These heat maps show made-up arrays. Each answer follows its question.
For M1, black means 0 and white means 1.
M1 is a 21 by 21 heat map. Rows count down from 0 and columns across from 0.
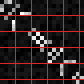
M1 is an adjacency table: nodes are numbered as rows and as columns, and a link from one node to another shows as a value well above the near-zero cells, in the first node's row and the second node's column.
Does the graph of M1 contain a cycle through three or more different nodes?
no
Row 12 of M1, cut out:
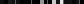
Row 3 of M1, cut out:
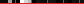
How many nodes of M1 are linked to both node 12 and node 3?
0
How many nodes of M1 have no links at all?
0
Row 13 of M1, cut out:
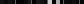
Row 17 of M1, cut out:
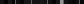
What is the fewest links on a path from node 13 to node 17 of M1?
3
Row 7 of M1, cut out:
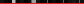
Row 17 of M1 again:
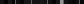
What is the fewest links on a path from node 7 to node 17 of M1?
6
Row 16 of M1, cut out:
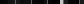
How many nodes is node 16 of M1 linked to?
1
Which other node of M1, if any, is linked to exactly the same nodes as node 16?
node 17
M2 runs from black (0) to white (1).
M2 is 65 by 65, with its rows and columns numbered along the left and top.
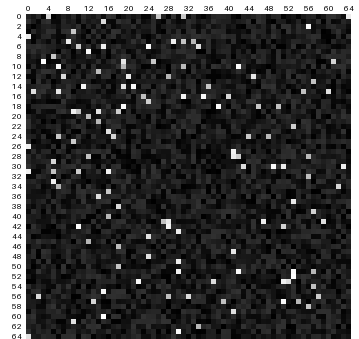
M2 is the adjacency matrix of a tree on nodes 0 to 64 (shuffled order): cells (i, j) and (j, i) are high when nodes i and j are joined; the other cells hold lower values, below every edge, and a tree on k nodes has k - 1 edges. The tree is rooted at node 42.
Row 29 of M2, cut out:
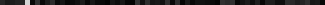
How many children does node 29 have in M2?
0
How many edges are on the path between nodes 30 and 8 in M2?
6
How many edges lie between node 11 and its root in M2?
4
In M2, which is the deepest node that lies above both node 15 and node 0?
10
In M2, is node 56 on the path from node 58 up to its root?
yes
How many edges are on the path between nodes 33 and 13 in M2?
7
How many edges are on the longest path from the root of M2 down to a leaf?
4
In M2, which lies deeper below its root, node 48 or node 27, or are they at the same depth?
node 48
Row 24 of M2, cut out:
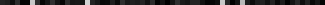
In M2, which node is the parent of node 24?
6
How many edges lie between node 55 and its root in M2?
4
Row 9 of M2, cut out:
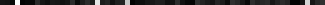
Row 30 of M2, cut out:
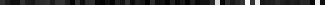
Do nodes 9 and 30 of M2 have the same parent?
no
